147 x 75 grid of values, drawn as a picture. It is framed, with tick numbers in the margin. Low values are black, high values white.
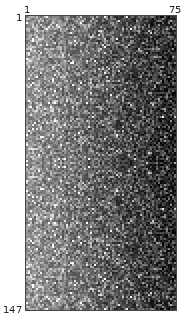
Slope: up to the left. Mirror symmetry: top to bottom. Average level on the scale: 40%. Stripes: none. Grain: fine.
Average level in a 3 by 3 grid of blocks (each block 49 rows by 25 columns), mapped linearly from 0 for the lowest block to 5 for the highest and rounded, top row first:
5 3 0
5 2 0
5 3 0
